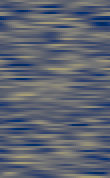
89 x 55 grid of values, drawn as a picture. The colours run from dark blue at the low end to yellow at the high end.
The grain runs across in streaks. The halves do not mirror each other. The values follow a bell shape. The centre is the smoothest part. There is no overall slope.
